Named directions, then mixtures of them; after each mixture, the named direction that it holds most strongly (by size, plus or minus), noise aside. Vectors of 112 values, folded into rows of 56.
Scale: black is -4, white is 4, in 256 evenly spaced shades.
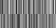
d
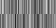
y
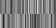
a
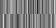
a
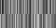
y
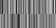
d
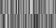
d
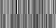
d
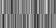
y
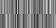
y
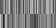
a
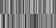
a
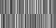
a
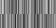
y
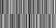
d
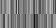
d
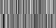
d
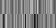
a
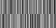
a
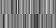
y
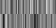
a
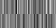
y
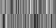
a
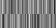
a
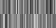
d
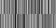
y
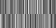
a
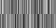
y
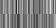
d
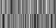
a
